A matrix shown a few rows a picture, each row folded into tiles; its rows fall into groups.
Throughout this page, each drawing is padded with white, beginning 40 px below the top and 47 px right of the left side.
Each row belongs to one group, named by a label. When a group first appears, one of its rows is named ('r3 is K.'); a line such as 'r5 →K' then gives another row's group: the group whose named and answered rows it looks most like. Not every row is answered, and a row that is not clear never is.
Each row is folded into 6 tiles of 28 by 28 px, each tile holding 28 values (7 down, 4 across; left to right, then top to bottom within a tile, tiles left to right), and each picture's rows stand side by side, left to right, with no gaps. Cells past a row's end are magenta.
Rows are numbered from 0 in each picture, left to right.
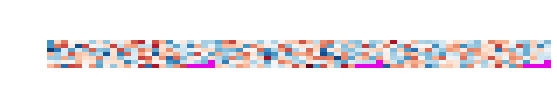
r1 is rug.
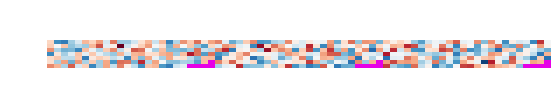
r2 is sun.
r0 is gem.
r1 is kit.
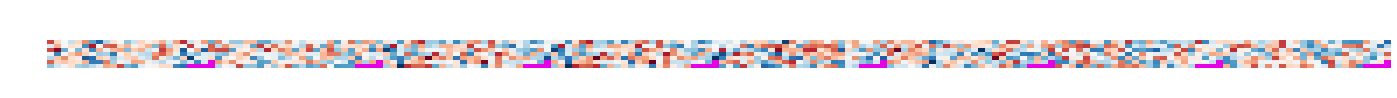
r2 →rug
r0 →kit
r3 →rug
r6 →sun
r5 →kit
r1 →kit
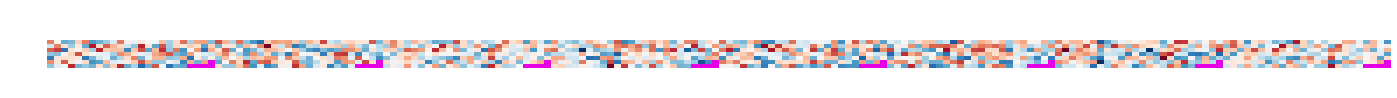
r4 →kit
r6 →kit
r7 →kit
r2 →kit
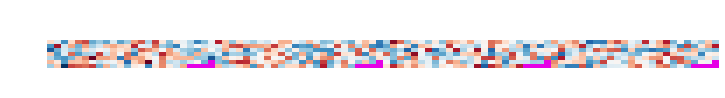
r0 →rug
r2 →rug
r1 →sun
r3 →sun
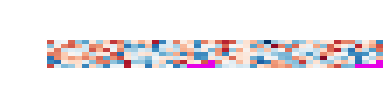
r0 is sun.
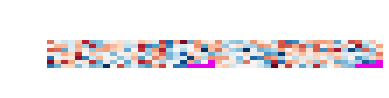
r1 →gem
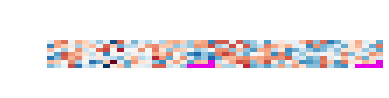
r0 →kit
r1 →sun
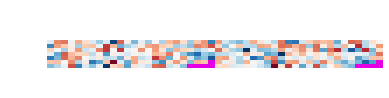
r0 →kit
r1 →gem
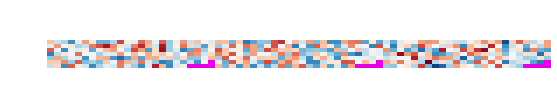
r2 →gem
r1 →sun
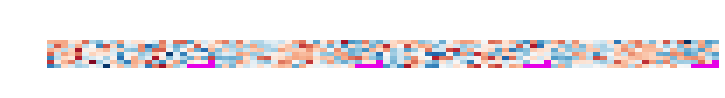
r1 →rug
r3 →rug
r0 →kit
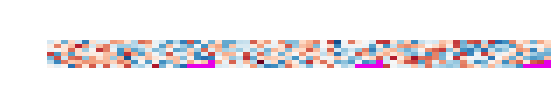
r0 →sun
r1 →gem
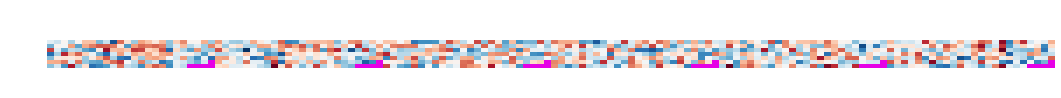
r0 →gem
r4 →rug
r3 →sun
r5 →gem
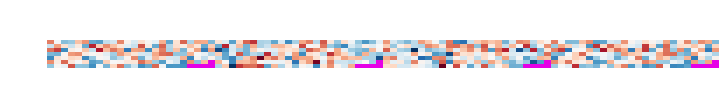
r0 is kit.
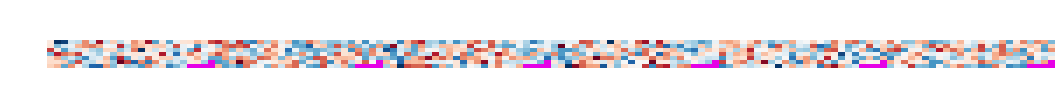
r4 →kit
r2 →rug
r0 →gem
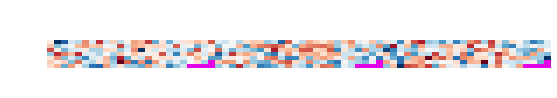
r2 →rug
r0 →gem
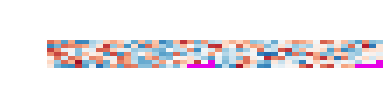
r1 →rug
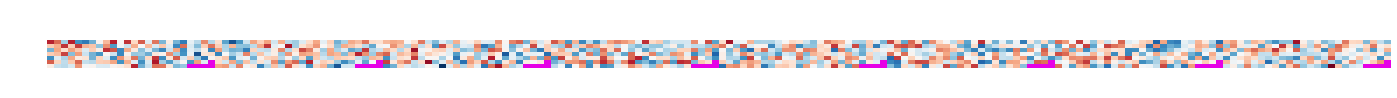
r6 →sun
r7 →kit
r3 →sun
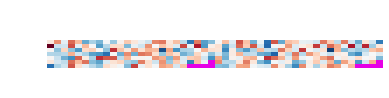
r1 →rug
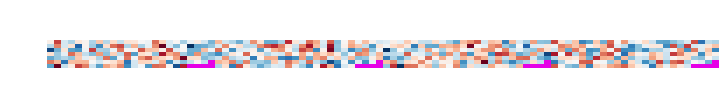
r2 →rug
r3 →sun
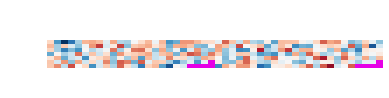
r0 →gem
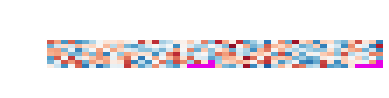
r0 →sun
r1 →sun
